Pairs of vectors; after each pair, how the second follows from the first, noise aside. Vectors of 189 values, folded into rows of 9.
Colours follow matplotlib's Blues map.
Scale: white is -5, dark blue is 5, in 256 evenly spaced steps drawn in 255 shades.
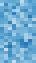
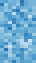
negated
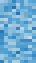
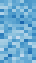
shuffled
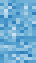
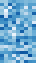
scaled up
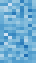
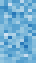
sign-scrambled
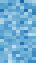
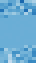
partly zeroed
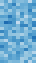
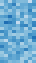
copied
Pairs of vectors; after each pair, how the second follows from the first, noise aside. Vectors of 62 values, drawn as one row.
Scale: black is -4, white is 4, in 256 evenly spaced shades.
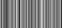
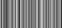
copied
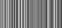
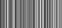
reversed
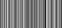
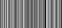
copied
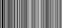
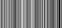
reversed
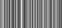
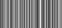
reversed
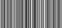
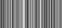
shuffled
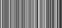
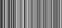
reversed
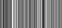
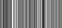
copied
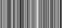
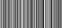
shuffled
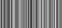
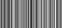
copied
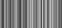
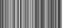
reversed
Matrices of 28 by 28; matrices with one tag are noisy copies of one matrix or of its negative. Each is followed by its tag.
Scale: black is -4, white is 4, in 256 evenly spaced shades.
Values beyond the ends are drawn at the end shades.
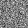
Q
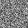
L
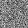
Q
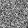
L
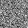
L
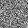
L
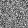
Q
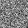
L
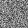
Q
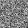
L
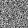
Q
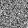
L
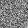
L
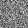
Q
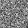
L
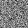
Q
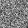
L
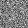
Q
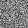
Q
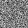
Q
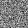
Q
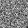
L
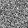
L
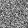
L
